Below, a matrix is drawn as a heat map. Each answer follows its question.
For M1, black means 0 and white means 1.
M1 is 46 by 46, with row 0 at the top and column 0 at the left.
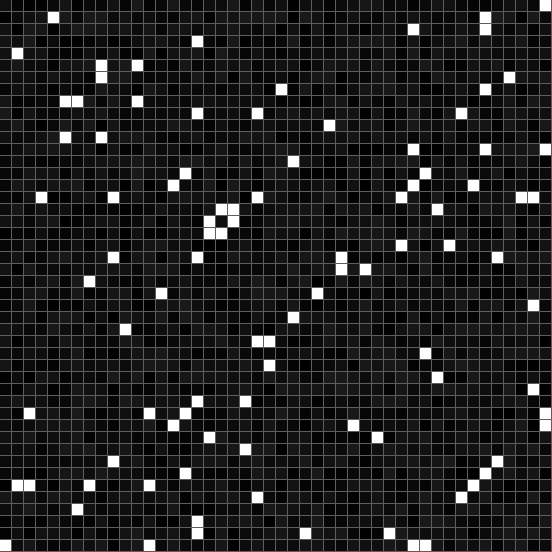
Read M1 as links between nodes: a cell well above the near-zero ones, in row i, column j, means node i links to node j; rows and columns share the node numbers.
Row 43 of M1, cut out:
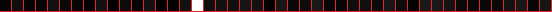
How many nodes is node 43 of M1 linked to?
1
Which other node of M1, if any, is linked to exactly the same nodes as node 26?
node 13
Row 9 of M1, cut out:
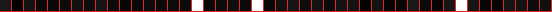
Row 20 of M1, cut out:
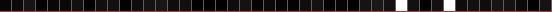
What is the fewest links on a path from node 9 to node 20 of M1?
3
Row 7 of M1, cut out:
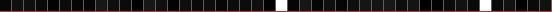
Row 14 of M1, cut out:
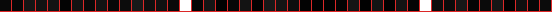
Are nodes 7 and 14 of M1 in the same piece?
yes
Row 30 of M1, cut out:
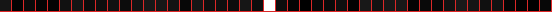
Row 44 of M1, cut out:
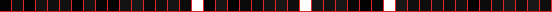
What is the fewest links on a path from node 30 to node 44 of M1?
5
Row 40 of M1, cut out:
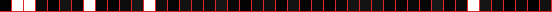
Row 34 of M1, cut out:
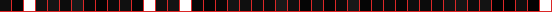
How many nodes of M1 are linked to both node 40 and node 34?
2
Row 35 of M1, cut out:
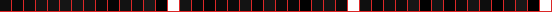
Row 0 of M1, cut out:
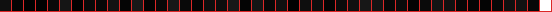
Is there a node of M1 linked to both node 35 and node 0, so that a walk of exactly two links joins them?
yes
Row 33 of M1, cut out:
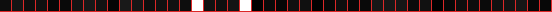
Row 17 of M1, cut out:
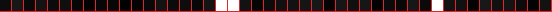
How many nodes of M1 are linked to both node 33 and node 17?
0
